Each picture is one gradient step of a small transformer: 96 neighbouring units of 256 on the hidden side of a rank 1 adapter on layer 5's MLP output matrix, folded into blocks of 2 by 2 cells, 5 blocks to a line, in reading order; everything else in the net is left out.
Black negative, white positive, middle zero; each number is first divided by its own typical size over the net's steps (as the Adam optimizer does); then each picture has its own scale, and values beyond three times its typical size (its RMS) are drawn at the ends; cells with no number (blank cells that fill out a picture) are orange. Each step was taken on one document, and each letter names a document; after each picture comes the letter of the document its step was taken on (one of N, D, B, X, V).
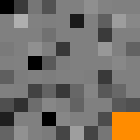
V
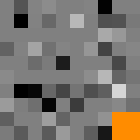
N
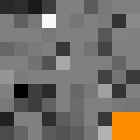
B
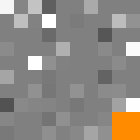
V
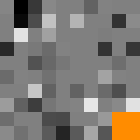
V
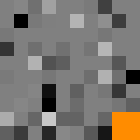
N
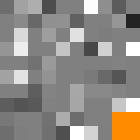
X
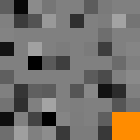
B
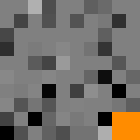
N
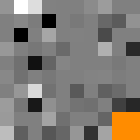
V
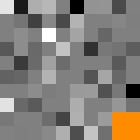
X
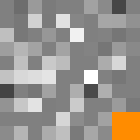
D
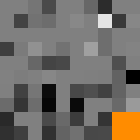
N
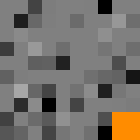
N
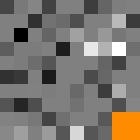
X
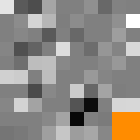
X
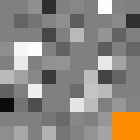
D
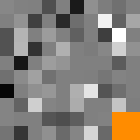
D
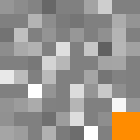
D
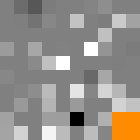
B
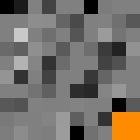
X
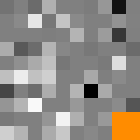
D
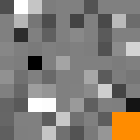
V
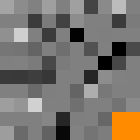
X
